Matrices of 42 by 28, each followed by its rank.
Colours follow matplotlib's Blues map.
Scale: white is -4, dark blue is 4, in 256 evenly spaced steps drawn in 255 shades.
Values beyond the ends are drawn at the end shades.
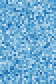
full rank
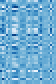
two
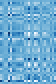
two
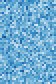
full rank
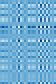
one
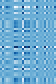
one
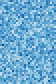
full rank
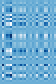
one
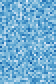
full rank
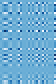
one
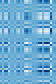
one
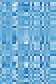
two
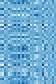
two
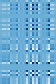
one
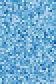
full rank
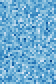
full rank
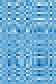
two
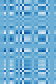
one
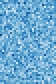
full rank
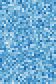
full rank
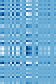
one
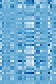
two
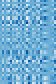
two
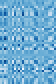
two
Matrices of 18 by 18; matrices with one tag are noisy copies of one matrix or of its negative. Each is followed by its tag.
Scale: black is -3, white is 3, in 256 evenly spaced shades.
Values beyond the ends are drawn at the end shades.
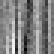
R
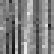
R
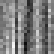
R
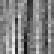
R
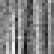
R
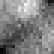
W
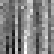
R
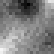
W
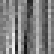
R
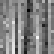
R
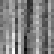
R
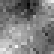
W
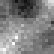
W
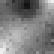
W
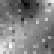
W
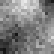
W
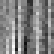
R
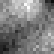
W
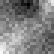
W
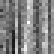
R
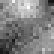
W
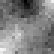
W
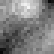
W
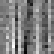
R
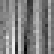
R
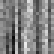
R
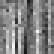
R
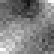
W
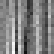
R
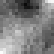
W
